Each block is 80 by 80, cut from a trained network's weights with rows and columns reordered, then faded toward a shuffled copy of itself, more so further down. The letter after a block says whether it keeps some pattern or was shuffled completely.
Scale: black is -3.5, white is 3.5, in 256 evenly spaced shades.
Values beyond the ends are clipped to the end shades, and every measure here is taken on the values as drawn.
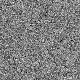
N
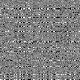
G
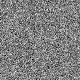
N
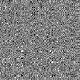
G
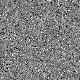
N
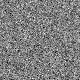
N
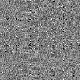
G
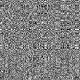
G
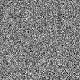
G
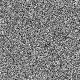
N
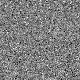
N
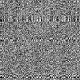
G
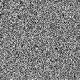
G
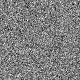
N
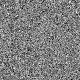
N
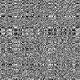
G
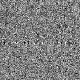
G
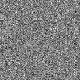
G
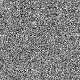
G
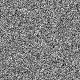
N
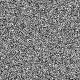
N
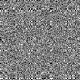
G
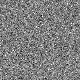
N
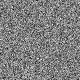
N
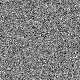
N
